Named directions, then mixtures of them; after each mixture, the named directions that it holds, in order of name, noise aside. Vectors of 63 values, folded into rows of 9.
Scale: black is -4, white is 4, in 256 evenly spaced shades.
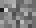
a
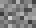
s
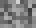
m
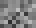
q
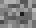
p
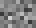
s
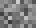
q, s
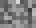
m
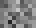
m, q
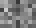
a, m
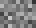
s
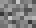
s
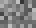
p, s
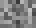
m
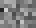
a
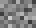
s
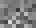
q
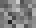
m, q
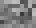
m, p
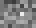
p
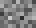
s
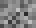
q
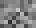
q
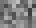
a, m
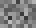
q, s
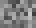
a, m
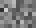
a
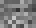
p, q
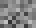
q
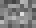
p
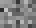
a, m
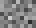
s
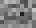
p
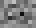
p, s
